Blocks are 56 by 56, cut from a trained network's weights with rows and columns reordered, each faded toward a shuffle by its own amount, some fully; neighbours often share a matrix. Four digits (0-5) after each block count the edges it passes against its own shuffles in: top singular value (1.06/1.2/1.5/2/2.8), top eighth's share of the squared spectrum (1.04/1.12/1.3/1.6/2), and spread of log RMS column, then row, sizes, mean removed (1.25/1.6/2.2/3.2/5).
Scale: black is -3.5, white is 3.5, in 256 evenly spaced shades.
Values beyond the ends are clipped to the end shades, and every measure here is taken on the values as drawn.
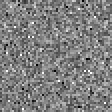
2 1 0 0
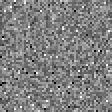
0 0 0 0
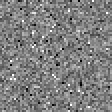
1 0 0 0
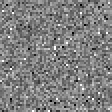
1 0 0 0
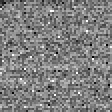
2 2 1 0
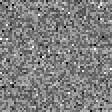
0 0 0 0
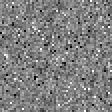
0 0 0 0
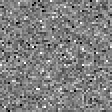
1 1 0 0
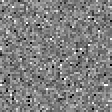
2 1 0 0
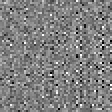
4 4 3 2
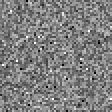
0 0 0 0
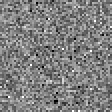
1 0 0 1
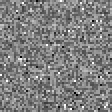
0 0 0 0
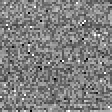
1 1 0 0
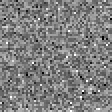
0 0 0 0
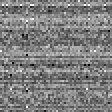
4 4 1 2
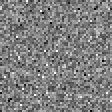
1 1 0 0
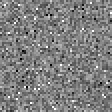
1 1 0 0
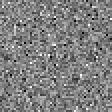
2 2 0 0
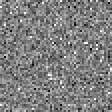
3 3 1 1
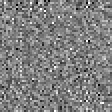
3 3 1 1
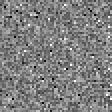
1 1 0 0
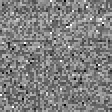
1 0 0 0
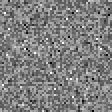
0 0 0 0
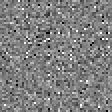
3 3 1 1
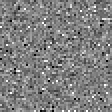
1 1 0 0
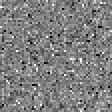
2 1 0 0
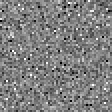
1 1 0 0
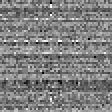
4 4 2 2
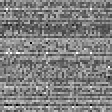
4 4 0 2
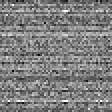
4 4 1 2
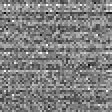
4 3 1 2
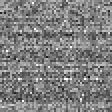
3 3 0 1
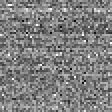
3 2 0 1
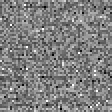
2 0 0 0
